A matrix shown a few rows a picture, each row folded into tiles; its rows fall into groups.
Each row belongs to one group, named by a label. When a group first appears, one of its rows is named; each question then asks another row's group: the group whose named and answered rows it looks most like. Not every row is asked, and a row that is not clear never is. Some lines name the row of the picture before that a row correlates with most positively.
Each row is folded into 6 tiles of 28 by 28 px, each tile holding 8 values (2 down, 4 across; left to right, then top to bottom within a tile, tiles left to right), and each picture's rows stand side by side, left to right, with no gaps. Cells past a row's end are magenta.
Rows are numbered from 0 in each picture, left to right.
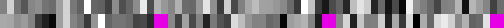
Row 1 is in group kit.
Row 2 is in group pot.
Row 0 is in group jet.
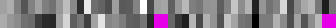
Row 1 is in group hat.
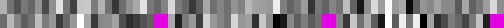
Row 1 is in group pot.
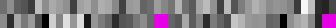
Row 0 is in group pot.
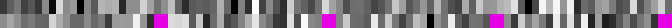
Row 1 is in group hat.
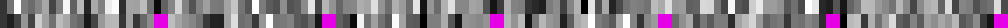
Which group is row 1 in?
jet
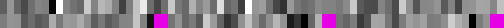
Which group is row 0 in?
kit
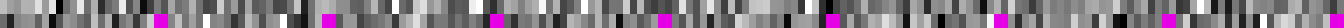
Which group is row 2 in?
kit
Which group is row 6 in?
pot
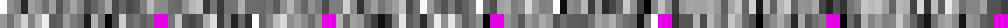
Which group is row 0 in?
pot
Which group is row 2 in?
jet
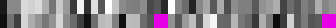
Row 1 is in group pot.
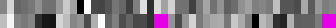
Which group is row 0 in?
jet
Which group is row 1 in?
pot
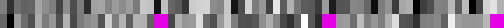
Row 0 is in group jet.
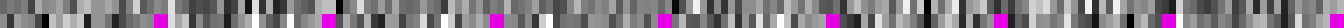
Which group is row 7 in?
hat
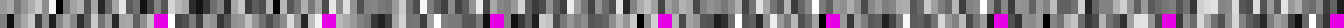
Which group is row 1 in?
hat
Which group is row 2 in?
jet
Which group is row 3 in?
hat
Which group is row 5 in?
jet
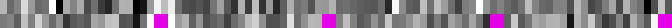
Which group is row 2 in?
kit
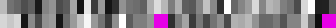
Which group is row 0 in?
hat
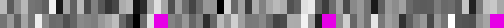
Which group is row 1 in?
kit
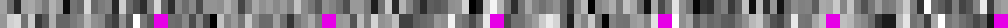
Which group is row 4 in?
hat
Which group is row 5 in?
jet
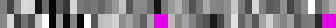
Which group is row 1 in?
jet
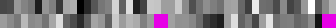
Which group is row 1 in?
jet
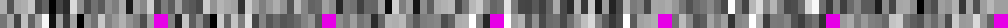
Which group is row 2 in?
kit
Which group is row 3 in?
hat
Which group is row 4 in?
kit
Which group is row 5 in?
kit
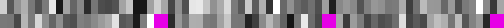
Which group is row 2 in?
jet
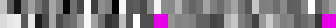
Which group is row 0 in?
hat
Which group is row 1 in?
jet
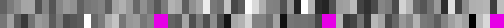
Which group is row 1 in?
kit
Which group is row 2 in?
hat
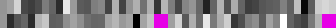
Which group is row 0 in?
hat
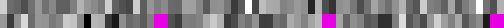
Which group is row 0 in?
pot
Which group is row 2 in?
jet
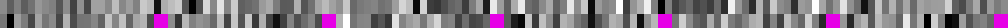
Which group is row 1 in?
pot
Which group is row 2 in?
jet
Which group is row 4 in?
kit
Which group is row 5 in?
pot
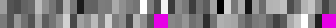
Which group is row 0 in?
jet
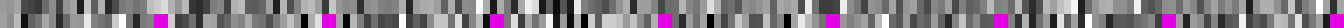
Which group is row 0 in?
hat
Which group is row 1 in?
hat
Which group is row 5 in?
pot
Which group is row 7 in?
jet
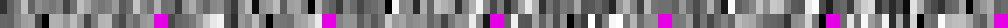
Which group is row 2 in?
kit
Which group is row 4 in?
kit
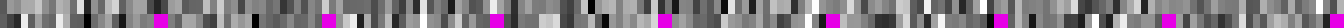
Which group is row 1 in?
pot
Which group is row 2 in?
hat
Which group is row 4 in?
kit
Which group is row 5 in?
jet
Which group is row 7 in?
jet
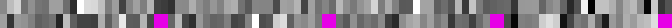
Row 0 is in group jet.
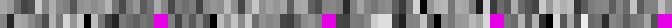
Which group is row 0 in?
pot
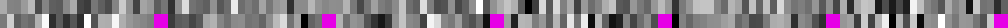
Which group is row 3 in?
pot
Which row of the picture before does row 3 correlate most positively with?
0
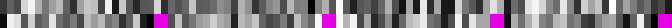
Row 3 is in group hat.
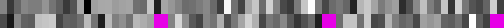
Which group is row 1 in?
kit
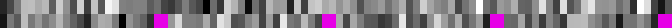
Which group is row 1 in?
kit
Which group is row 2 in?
jet
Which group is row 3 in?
kit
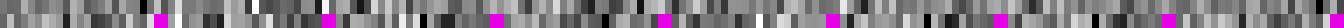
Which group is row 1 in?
jet
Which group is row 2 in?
pot
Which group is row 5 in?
pot
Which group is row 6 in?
pot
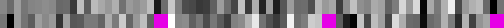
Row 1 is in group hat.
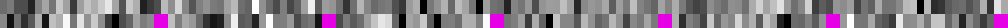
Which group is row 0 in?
pot
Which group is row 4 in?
pot
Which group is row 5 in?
jet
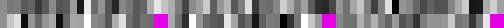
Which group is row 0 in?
hat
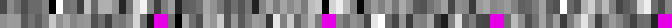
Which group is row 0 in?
kit
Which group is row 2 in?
pot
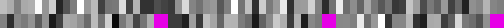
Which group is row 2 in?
pot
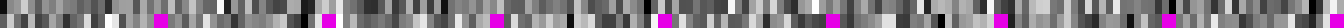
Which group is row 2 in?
hat
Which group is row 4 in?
kit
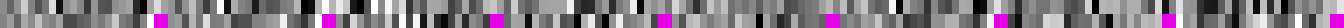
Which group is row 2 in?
pot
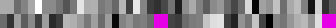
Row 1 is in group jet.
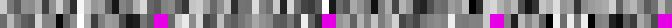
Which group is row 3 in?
pot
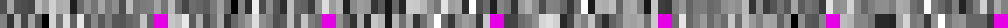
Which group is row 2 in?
pot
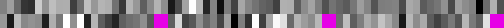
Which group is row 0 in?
pot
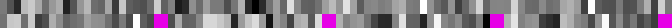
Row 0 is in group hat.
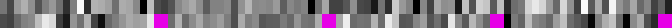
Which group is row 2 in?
kit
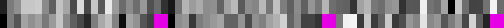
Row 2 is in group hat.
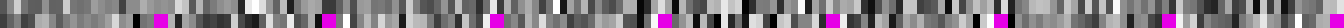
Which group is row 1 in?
jet
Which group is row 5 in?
hat
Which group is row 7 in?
hat
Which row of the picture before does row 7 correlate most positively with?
2
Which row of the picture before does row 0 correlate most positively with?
1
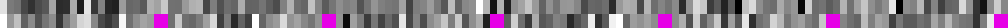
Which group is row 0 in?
hat
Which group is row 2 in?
jet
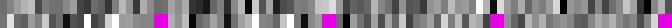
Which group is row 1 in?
hat
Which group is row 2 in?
jet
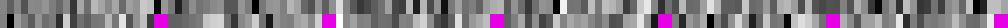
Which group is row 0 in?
jet
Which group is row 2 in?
hat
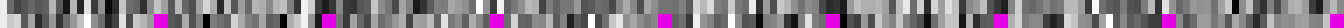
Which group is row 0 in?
hat
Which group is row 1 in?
kit
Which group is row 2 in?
jet
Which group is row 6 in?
jet
